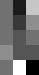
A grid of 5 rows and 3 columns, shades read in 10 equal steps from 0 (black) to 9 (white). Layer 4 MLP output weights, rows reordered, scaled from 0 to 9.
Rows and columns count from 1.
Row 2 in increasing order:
2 4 5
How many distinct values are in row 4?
2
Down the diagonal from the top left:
4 2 4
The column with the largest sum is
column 1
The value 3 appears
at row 3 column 2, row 4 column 2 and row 4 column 3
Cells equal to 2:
1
